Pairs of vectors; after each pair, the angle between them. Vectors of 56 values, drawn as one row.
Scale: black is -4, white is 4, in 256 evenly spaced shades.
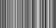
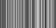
nearly parallel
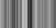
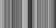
nearly parallel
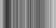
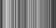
nearly opposite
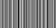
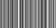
nearly opposite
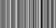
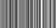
nearly opposite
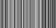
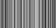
nearly parallel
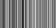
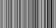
partly opposed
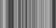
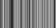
partly aligned
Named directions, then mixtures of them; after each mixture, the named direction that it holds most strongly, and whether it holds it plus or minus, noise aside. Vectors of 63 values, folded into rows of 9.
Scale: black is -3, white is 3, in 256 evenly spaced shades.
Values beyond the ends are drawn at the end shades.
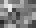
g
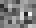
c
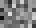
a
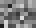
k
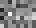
a, plus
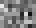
c, minus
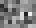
c, plus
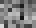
k, minus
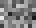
a, minus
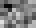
g, minus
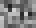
c, minus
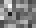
a, minus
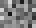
a, minus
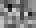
c, minus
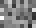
a, minus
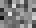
a, plus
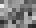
g, plus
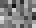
a, minus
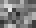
g, plus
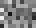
a, minus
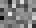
a, plus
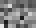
k, minus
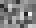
c, plus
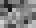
g, minus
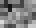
g, minus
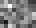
g, plus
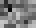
g, minus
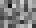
a, plus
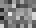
a, plus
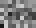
k, plus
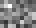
k, minus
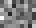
a, minus
